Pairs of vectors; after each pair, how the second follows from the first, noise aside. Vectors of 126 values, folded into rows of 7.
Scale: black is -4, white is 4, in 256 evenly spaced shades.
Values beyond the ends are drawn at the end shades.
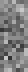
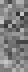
reversed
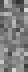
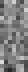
reversed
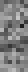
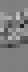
partly zeroed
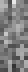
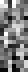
scaled up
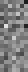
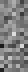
reversed
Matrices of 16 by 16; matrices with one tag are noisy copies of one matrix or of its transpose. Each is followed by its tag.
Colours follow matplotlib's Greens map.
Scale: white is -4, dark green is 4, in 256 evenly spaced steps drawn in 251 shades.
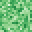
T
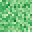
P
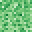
P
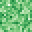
T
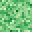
T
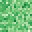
P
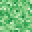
T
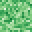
T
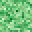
T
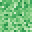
P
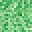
P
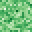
T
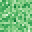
P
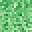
P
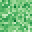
P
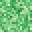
T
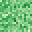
P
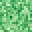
T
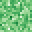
T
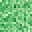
P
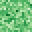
T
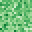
P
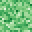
T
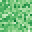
P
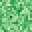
T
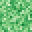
T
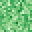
T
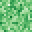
T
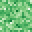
T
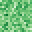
P
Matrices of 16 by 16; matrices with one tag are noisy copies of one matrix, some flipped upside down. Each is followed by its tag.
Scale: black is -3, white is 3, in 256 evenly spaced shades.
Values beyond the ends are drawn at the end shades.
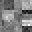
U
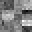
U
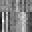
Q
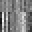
Q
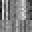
Q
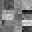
U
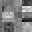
U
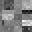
U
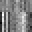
Q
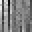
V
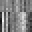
Q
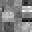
U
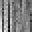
V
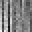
V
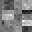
U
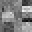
U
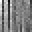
V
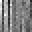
V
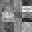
U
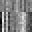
Q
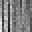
V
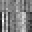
Q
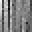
V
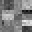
U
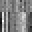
Q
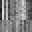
Q
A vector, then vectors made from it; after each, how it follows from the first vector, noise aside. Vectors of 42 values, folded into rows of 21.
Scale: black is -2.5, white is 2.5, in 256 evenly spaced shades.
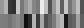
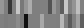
partly zeroed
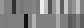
partly zeroed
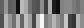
reversed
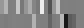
partly zeroed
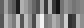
reversed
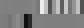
partly zeroed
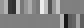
partly zeroed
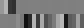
partly zeroed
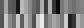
reversed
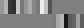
partly zeroed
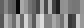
reversed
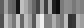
reversed
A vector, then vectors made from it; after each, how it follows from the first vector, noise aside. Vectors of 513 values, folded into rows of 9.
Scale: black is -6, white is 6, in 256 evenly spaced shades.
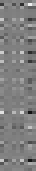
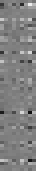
sign-scrambled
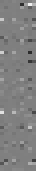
partly zeroed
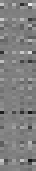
sign-scrambled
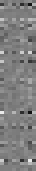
sign-scrambled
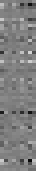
sign-scrambled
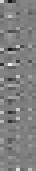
wrapped around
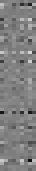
sign-scrambled
